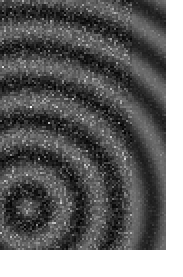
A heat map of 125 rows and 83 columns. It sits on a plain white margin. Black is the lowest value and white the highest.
Concentric rings centre on the bottom left. Overall the values sit about 30% of the way up the scale. No overall slope runs across the table. The right part is calmer, past a seam about 80% of the way across. The halves do not mirror each other.
